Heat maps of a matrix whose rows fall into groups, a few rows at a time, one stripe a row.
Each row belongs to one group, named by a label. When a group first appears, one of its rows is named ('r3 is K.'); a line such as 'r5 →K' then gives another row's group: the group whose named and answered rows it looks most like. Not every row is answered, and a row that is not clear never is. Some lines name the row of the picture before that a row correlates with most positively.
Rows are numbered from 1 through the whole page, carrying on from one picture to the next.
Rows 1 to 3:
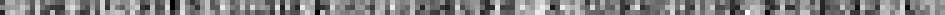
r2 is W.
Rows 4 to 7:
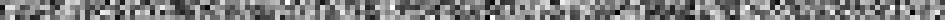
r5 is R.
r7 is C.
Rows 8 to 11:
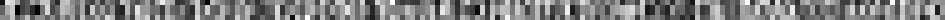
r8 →R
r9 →C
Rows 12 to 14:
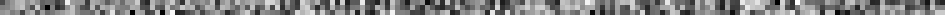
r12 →W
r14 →R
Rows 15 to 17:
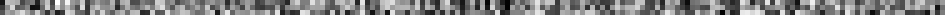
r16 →C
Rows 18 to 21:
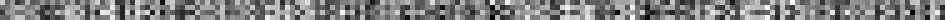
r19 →W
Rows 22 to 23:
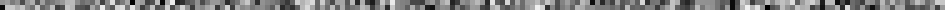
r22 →R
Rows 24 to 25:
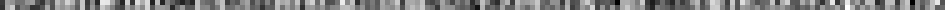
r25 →C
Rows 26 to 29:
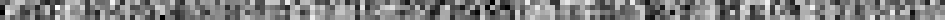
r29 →R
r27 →R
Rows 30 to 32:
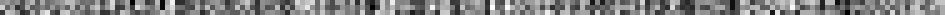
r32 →R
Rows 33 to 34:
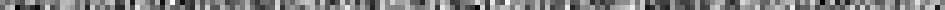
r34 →C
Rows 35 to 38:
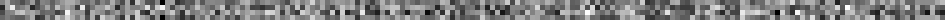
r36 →C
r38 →C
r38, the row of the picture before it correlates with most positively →33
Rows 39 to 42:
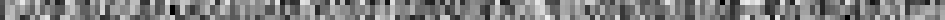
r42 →R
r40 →W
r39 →W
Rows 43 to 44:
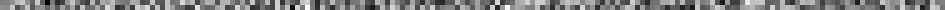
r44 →C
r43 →W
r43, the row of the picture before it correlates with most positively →39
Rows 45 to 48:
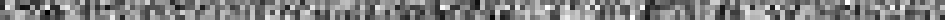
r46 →R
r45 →C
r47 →W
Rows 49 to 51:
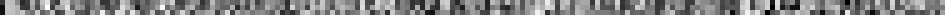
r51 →W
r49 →R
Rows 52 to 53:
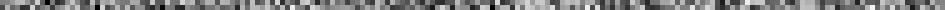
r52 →W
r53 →R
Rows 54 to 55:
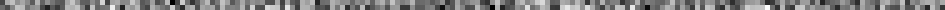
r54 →W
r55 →W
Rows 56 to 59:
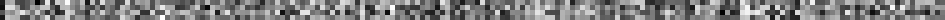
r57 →R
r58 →W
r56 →C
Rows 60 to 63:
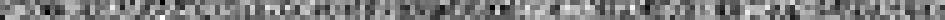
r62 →W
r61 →W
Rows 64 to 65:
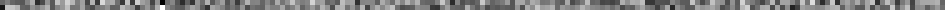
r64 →C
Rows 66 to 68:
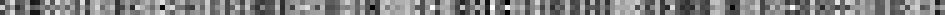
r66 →C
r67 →C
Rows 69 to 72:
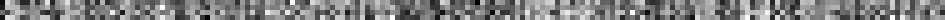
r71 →W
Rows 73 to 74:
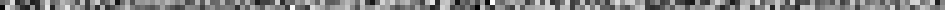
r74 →R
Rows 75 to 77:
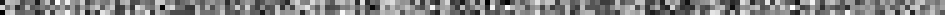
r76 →C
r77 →C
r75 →R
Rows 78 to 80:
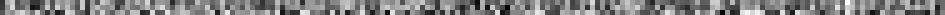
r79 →C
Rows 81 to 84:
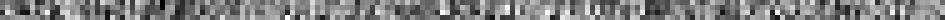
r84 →W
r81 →C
